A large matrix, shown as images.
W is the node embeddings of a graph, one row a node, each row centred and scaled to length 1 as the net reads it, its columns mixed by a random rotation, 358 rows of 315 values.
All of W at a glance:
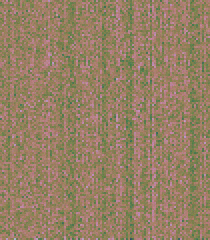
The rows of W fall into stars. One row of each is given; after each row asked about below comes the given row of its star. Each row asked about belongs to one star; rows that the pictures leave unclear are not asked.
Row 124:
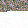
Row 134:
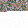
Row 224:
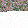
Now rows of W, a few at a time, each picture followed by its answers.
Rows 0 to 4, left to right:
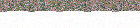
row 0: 134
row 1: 224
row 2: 134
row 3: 124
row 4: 134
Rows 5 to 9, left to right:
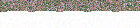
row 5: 124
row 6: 224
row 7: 134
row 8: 124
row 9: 124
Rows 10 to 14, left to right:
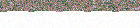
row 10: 224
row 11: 134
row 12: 134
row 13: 224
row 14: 224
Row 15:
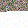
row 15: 134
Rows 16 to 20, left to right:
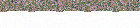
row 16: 134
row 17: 224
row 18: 124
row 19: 224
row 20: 224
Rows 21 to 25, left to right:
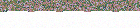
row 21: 124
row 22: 124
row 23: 224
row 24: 224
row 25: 224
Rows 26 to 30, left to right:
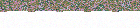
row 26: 134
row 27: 124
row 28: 124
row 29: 224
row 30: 124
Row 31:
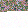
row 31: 224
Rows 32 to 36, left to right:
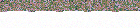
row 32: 134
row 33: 124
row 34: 124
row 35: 134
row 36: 134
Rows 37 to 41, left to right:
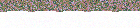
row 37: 124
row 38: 134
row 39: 124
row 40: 134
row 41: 224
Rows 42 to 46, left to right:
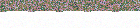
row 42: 134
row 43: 224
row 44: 124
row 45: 124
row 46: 134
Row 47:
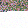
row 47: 124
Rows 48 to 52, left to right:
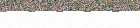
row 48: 134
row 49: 124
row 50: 224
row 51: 224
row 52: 124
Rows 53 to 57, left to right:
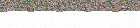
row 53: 124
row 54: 134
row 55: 134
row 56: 224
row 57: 224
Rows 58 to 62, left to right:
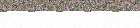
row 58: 124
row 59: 124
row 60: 224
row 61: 124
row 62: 224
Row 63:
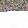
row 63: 124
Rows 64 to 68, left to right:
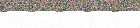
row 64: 224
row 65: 134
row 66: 134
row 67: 224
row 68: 134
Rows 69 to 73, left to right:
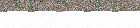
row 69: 124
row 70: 134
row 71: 134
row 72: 134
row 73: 134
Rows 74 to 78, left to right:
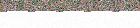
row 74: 124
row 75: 224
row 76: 124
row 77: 134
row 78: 124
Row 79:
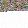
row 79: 124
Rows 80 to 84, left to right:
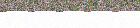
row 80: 224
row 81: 134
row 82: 124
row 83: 134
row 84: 134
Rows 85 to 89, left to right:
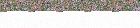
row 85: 224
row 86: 224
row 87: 224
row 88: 124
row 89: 224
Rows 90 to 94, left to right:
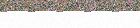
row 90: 224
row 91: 224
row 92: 224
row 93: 224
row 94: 224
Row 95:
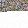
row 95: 224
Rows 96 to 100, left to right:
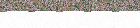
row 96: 224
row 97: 224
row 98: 224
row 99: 124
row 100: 124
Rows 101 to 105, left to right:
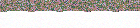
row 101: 224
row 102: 134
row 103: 124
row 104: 124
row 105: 124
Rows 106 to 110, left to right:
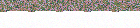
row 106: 124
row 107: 124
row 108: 134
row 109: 124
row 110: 124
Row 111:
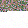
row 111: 124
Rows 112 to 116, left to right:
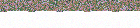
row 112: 134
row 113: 124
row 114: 124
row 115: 134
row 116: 124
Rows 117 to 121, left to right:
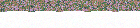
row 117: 134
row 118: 224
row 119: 134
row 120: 224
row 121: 134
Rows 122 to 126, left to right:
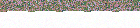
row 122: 124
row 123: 224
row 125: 124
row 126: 124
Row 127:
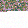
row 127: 124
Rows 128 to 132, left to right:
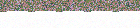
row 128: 224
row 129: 124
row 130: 134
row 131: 124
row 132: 224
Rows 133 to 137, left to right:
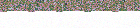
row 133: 124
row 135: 134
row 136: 124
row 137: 134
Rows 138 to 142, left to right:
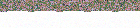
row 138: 124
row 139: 134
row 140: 224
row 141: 124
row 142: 134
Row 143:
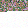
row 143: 124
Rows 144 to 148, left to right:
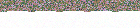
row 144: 124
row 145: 124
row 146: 134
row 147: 134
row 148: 224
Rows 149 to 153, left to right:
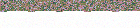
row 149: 134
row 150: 224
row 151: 224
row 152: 224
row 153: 124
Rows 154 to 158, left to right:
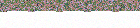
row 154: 124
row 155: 134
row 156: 134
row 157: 134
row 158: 134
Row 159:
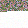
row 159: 224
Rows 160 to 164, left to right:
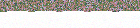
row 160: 224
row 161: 134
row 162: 134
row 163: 134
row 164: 124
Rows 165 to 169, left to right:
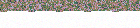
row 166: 124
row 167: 224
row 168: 124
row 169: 224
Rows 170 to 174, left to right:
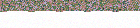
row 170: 134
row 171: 224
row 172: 134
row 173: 134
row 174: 134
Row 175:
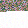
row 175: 134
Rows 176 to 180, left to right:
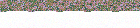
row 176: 134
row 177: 134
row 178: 224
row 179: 224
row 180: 224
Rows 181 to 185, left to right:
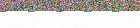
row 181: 224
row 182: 134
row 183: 134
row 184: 224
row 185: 124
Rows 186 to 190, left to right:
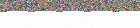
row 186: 224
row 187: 224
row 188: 134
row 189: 134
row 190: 124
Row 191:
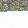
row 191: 134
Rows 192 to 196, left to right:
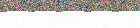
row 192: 224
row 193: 134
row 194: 134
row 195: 124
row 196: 134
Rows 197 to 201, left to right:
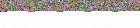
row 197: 224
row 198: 224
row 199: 124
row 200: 224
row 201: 224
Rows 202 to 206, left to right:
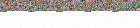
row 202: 224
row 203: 224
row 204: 224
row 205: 124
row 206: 224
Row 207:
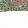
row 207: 134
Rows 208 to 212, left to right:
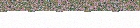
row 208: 124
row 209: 124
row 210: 224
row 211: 224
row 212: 124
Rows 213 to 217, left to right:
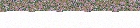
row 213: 134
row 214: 224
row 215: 124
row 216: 224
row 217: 224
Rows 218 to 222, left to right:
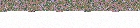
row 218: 134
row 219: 124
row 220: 134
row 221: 134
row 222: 124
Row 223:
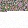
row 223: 134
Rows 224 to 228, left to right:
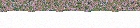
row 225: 224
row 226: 124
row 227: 224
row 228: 224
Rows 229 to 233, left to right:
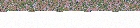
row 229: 124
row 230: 134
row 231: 224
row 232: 124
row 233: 134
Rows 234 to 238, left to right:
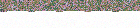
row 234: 124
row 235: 124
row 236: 224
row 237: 224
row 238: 124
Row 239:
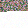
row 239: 224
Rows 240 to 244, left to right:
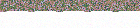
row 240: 134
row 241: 134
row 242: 224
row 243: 134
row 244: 224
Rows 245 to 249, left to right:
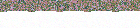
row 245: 124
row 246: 124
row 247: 134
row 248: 224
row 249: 124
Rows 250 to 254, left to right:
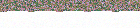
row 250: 124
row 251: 134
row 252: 224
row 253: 134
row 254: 124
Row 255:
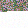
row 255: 124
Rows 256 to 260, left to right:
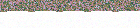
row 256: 224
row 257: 134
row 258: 134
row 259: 124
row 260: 224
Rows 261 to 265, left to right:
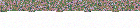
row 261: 224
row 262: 124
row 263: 224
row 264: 224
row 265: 224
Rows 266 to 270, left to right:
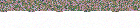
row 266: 124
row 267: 134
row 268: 224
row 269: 134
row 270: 134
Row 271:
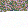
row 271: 134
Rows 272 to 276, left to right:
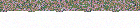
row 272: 124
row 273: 124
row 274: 124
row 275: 124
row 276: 124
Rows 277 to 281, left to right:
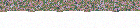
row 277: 224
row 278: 124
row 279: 224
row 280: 134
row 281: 224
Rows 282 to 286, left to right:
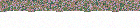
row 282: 134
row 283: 124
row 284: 134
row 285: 134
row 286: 134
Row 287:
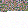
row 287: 124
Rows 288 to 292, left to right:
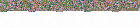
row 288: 224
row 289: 124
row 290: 124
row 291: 134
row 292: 134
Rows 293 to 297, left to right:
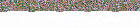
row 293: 124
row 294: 224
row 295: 224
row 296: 134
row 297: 134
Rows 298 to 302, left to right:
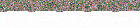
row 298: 224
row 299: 124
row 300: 224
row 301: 224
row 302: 134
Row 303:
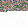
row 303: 124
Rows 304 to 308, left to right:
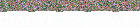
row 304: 134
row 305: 224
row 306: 124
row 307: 124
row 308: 224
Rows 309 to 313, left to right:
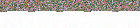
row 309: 224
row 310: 224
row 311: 124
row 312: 124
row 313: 134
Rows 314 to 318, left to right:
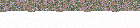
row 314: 224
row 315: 124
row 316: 224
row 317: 134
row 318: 134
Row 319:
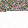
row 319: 134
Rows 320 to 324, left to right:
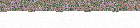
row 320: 224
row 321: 124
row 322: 224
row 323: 134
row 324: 134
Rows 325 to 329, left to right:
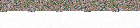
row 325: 124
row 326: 124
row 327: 134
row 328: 224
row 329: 124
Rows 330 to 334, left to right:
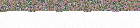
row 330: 224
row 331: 124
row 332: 134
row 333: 124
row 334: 134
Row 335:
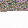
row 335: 134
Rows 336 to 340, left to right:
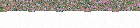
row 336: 224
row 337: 124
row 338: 124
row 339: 224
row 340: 134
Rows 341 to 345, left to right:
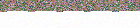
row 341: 124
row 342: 134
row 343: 124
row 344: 134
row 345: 124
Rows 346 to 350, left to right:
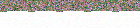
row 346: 224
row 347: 124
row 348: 124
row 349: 224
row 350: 224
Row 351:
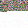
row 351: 124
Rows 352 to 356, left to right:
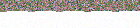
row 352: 134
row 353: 134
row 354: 134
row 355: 224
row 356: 124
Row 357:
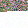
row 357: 224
